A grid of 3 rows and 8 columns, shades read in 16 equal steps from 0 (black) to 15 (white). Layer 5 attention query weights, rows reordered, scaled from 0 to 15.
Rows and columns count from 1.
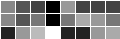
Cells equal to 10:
2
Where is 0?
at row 1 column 4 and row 2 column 4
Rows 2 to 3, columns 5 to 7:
7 10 9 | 2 2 9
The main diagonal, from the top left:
8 5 11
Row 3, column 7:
9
